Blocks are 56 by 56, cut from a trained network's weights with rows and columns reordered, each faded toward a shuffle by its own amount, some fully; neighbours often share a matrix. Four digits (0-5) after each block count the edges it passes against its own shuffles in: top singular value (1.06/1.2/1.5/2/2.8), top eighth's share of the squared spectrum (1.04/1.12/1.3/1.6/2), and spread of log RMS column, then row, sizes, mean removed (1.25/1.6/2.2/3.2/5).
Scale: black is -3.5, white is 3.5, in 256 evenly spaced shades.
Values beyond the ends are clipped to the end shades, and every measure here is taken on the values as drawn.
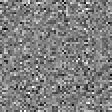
3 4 2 2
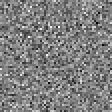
2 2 0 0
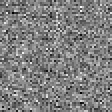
3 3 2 1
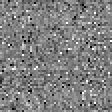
1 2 1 0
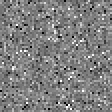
0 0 0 0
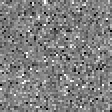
0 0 0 0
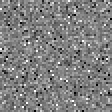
0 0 0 0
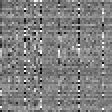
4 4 3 0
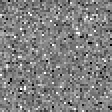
0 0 0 0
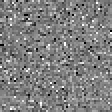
0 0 0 0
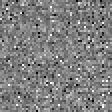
2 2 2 0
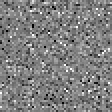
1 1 1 0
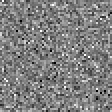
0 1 0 0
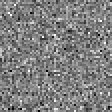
2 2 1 1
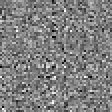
3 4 2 2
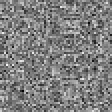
3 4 2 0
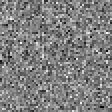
1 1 0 0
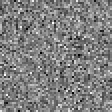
2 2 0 0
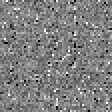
1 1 1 0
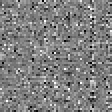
1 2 2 0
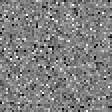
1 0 0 0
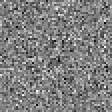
2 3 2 1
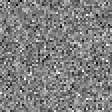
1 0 0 0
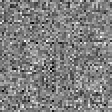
3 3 2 2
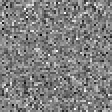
2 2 1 1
